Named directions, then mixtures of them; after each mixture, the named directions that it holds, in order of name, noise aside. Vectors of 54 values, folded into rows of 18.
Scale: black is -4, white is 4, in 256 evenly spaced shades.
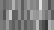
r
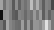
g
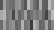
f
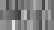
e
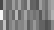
f, g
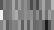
g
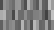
f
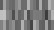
f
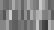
r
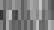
g, r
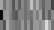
g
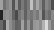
g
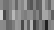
f, g
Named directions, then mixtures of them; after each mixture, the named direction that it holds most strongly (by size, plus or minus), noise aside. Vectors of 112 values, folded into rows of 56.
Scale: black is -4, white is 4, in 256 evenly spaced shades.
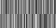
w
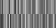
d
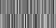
w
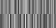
d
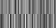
d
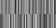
w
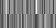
w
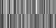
d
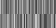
w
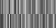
d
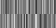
w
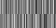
w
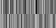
d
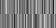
w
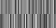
w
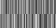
w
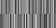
w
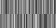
w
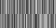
w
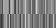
d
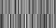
d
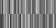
d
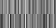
d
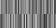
w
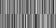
w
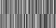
w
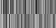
d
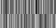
w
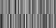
d
